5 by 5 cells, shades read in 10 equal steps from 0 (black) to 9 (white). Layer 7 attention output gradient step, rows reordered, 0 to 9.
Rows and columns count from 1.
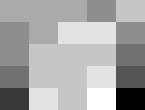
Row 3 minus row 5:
3 -1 0 -2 4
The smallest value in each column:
2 6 6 5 0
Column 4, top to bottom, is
5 8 7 8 9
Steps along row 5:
up down up down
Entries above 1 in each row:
5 5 5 5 4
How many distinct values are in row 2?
3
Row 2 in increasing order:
5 5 6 8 8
